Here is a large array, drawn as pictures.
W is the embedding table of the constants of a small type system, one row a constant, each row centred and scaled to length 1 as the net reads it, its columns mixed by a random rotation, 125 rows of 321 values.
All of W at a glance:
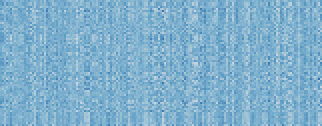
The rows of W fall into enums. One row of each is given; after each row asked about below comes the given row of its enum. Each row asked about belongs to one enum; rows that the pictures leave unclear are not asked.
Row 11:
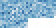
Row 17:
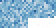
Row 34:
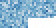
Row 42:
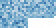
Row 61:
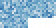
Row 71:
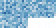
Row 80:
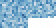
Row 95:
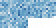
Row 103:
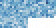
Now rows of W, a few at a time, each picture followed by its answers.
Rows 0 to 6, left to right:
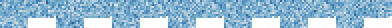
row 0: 103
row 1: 42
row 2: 80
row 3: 17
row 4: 80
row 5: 17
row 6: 95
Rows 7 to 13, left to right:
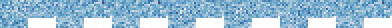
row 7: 42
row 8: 103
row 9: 103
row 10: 11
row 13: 103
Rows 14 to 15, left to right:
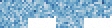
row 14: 17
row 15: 103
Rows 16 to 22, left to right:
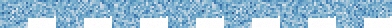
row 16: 11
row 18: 80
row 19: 17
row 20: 11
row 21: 80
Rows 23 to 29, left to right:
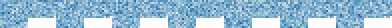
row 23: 11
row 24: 34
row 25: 71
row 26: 95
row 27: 42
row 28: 34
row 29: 80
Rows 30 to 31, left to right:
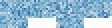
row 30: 95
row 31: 61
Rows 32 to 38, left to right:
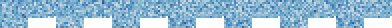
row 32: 80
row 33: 103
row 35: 42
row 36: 42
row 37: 17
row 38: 42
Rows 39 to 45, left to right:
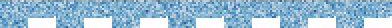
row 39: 42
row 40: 34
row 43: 61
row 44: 17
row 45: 95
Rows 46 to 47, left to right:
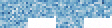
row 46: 11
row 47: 103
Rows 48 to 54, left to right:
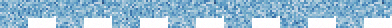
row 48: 95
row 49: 103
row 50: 95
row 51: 103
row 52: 61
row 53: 42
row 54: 103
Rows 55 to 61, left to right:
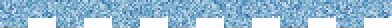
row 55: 61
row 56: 17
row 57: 95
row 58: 17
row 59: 80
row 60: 34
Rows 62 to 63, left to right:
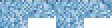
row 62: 17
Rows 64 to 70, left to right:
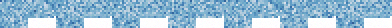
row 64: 17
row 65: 42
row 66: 42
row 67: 71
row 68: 17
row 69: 61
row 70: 42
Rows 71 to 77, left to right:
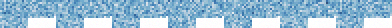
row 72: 80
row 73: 80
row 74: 17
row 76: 103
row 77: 71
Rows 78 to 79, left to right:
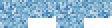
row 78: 61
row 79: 61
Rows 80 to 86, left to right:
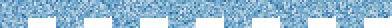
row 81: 17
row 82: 42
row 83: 11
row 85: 61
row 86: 61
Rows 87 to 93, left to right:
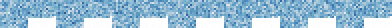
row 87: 95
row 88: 11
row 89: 71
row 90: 95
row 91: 80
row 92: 17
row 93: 95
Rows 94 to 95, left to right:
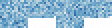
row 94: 42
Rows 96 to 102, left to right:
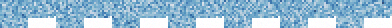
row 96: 80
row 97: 61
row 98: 42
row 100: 17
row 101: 17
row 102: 103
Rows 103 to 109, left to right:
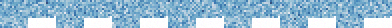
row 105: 61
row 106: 17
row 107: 103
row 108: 95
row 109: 80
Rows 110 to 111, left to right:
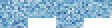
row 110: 42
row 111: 11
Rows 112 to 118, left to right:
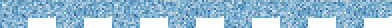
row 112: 80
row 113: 95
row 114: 80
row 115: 95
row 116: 34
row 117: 95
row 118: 95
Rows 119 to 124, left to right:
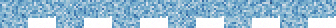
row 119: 80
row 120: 95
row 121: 80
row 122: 95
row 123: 103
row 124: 80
